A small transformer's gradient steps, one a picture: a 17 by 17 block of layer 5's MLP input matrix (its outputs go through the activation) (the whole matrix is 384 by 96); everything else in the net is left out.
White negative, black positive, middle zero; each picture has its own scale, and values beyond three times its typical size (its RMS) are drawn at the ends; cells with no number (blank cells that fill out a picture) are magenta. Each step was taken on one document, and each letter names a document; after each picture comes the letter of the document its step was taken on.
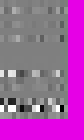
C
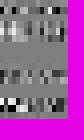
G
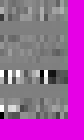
G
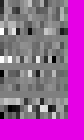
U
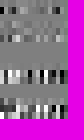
G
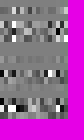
C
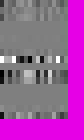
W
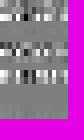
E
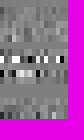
W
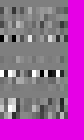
C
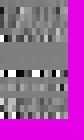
C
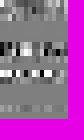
E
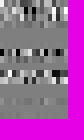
E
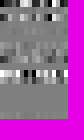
E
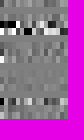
U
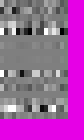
U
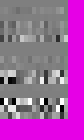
C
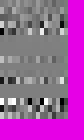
W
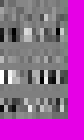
G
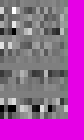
W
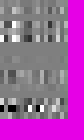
G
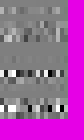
C
